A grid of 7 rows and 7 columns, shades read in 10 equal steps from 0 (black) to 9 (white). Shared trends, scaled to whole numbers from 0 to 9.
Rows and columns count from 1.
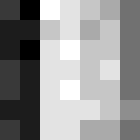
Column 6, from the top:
6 7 7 8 7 7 6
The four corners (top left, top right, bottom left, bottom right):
2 4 2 4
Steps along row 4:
down up same down up down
